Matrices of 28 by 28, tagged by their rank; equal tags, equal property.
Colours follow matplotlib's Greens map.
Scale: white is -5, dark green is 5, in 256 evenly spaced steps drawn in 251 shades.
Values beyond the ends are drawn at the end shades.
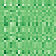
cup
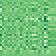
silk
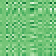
cup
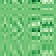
cup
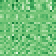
silk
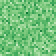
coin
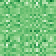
silk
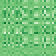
cup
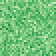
coin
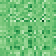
silk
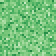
coin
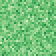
coin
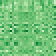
silk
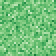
coin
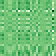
cup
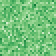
coin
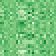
silk
